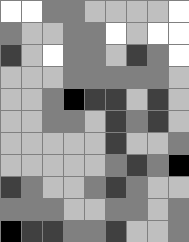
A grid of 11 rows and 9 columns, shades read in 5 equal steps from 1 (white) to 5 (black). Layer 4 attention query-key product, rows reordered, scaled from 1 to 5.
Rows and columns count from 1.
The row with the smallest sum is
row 1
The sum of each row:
17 18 23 23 28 25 21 25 25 24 30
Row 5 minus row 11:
-3 -2 -1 2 1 0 0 2 -1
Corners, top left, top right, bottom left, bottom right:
1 1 5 3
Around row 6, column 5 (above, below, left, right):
4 2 3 4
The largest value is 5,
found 3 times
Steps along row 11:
down same down same up down same up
